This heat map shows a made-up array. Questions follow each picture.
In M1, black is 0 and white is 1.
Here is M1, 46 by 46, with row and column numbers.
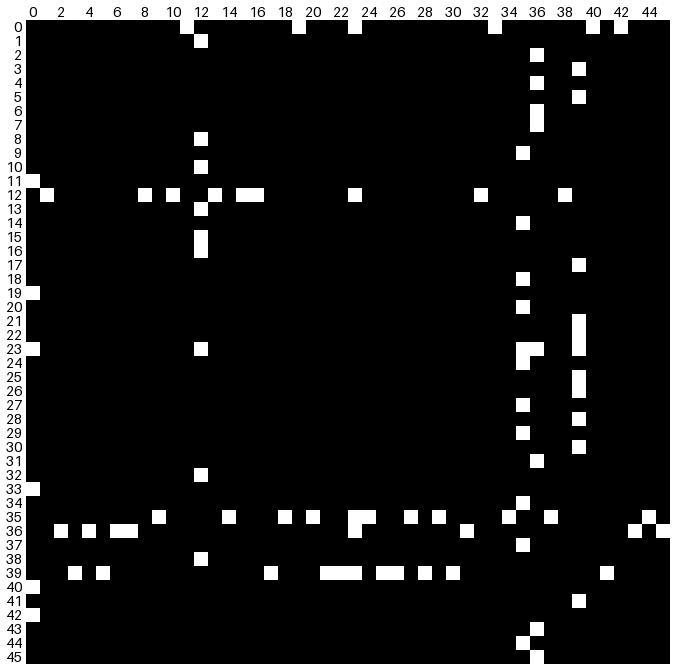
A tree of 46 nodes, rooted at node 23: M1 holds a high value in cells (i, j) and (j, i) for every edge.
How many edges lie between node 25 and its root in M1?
2
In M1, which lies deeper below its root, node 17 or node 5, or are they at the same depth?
the same depth
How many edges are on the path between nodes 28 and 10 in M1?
4
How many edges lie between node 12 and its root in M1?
1
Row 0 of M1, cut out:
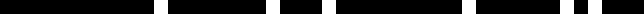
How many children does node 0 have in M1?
5
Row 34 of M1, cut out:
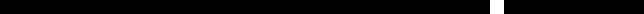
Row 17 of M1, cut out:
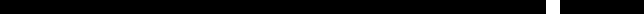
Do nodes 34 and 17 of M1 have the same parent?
no
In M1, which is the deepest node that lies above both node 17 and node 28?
39
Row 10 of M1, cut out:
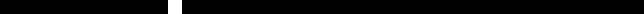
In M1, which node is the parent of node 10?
12
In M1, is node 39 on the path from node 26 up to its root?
yes
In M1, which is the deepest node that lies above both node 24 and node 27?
35
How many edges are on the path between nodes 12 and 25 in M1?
3
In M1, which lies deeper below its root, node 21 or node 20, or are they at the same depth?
the same depth
